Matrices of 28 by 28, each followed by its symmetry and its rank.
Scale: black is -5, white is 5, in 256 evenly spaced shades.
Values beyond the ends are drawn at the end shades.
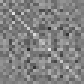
symmetric, rank five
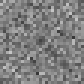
symmetric, full rank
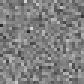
antisymmetric, full rank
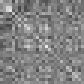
symmetric, rank five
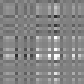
symmetric, rank one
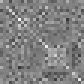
symmetric, rank five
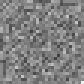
symmetric, full rank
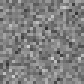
antisymmetric, full rank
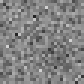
symmetric, full rank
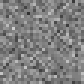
antisymmetric, full rank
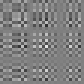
symmetric, rank one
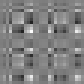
symmetric, rank one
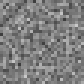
symmetric, full rank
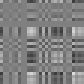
symmetric, rank one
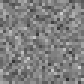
antisymmetric, full rank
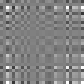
symmetric, rank one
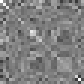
symmetric, rank five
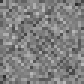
symmetric, full rank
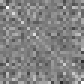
symmetric, rank five
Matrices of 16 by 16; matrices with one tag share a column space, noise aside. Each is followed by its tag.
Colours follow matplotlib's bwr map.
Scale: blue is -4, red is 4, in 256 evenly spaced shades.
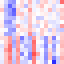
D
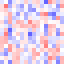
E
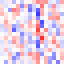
E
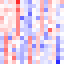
D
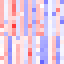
D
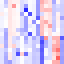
D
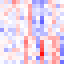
D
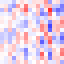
E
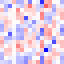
E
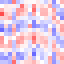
E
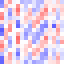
E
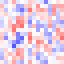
E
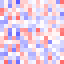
E
